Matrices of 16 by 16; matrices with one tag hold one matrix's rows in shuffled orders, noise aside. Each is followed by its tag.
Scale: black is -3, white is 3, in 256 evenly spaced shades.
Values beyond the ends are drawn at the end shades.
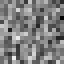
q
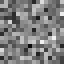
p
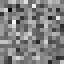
q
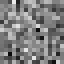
q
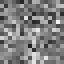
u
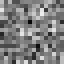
p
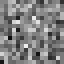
q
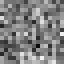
p
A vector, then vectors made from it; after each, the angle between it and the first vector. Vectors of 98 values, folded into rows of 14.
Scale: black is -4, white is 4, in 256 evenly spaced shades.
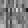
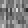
nearly parallel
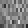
partly opposed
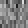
orthogonal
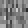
nearly parallel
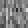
nearly opposite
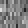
orthogonal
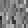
partly opposed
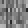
nearly parallel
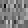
partly opposed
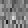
orthogonal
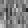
nearly parallel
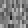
partly aligned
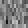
partly aligned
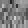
partly aligned
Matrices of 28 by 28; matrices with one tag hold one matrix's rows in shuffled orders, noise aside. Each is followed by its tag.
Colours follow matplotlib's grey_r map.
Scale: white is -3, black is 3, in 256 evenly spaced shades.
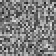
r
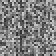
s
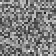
r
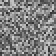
r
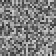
r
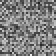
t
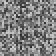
s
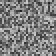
r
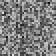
s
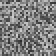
r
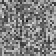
s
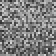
t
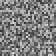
r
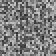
s
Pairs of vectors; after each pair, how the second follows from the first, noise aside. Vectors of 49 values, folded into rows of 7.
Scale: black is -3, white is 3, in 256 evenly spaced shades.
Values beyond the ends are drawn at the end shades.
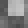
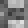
wrapped around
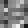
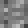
shrunk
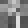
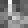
reversed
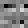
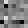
reversed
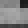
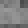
shrunk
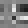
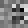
sign-scrambled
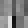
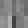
shrunk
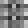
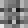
reversed
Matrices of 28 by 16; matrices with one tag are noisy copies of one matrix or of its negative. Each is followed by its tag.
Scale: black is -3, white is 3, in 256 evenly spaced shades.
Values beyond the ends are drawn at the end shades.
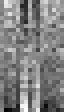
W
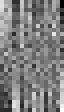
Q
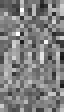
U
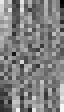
Q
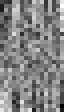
Q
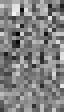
U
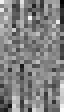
Q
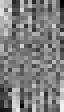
Q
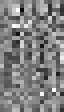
U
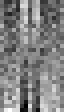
W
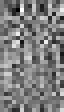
U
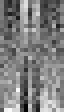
W
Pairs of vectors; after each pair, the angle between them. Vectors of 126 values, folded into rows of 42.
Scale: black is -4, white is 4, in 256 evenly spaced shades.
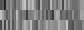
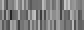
orthogonal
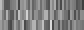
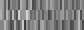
partly aligned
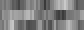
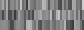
partly opposed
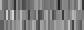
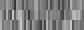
partly aligned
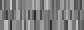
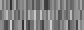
nearly opposite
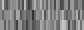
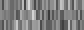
nearly opposite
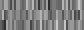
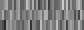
nearly parallel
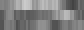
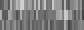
partly aligned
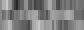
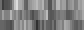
nearly opposite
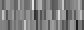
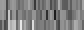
orthogonal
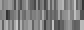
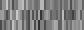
orthogonal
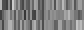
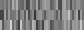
partly aligned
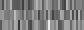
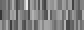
orthogonal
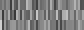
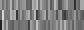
nearly opposite
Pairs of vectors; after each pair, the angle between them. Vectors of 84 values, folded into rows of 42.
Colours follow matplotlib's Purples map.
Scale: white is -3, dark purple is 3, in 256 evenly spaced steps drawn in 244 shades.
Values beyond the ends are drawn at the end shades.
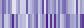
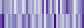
partly aligned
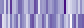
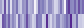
nearly opposite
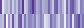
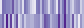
nearly opposite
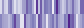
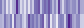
orthogonal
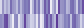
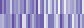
partly opposed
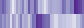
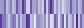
orthogonal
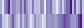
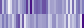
partly opposed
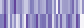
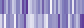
partly opposed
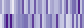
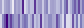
nearly parallel
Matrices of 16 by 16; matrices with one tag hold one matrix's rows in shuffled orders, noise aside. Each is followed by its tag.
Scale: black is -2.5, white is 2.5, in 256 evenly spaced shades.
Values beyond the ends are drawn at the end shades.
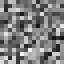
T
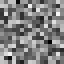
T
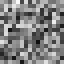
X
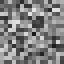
T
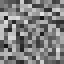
T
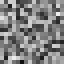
T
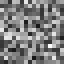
X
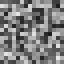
T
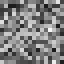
X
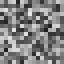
T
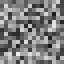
X
